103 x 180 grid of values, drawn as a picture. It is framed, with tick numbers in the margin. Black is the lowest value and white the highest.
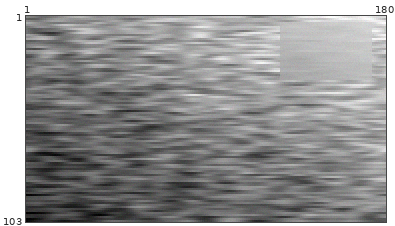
The top right is the ninth with the highest average. In the top right lies a patch that is calmer than the rest. The bottom left is the ninth with the lowest average. Values rise toward the top right. Streaks run across, left to right.
